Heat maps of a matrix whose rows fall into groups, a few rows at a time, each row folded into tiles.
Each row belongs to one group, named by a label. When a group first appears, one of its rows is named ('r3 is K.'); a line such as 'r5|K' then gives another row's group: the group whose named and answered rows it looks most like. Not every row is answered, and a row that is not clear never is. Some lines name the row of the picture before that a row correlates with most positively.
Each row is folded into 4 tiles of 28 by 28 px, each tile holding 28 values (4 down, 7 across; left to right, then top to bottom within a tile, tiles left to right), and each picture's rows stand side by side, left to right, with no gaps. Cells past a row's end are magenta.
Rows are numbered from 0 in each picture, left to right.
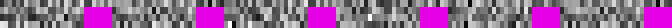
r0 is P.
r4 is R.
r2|P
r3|P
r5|R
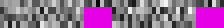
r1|R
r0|R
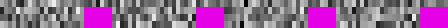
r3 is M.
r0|R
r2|R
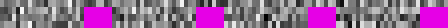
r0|R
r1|R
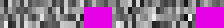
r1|M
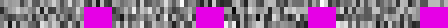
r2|M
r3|P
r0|R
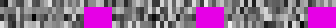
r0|M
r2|P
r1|P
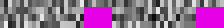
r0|M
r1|P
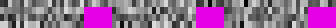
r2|R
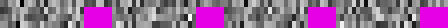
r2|R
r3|P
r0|R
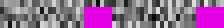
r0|R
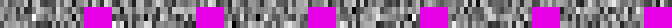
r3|M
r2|M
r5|R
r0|P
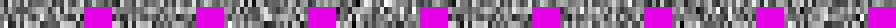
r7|M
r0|M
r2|P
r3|R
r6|P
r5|R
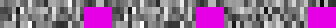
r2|R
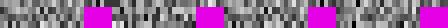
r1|M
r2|R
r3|R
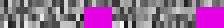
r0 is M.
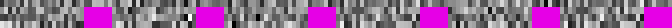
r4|R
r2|M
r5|M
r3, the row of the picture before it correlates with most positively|0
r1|M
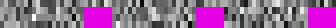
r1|P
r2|R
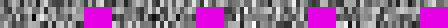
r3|M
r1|P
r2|R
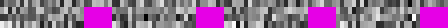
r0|P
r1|M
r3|M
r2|M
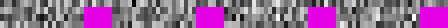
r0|P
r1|R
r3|M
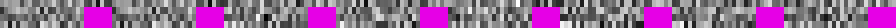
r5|P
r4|R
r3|P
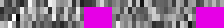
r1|P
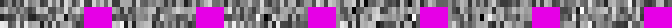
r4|M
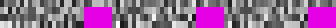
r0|P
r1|M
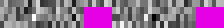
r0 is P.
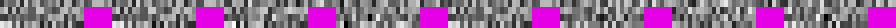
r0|P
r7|P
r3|M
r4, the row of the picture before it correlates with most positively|1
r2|M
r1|P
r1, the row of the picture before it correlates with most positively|1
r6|R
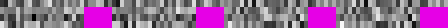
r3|P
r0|M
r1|M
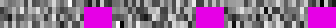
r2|R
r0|R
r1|P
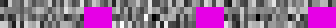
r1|P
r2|M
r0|M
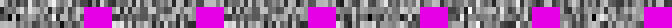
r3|M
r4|R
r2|P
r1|P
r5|M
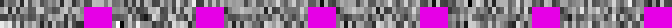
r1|P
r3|R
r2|R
